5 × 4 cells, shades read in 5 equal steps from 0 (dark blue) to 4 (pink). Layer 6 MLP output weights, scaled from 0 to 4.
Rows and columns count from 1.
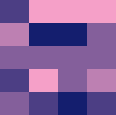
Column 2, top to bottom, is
4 0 2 4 1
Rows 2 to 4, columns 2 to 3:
0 0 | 2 2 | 4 2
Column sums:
9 11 8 12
